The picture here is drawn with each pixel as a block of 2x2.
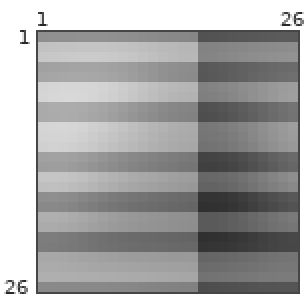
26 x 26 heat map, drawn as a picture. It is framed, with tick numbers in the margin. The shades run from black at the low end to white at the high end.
The left part is higher, up to a seam about 60% of the way across. The ninth with the lowest average is the bottom right. Stripes running across repeat 6 times from top to bottom.
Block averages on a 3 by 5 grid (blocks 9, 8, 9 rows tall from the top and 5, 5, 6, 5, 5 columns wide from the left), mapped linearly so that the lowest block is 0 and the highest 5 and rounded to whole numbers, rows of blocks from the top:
55412 / 54312 / 33301
